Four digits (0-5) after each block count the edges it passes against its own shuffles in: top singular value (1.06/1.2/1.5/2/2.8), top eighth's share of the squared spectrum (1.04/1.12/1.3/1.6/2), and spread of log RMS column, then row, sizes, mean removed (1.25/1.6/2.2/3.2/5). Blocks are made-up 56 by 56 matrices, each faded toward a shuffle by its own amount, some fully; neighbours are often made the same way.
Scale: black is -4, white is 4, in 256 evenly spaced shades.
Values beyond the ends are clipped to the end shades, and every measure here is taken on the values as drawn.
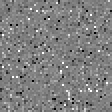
0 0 0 0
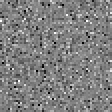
1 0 0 0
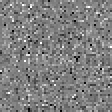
3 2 1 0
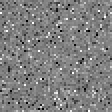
0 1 0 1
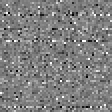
2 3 0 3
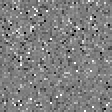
0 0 0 0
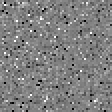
0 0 0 0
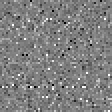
2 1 0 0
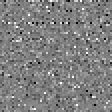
2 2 0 2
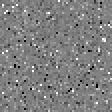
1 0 0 0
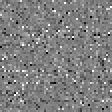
1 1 0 1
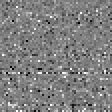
2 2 0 2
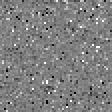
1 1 0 0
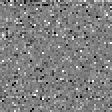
1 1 0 1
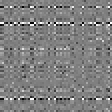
5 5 3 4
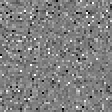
3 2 1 1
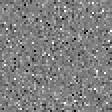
1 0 0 0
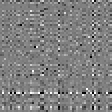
5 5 3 3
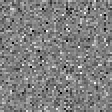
3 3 1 1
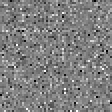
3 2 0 1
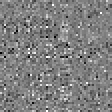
4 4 2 2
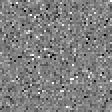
2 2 0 0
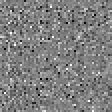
3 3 1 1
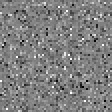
3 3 0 2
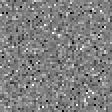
2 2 0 0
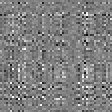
4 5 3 3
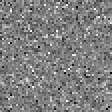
1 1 0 0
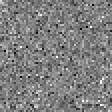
2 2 0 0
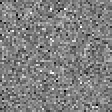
1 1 0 0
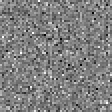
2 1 0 0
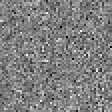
2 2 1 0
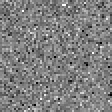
1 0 0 0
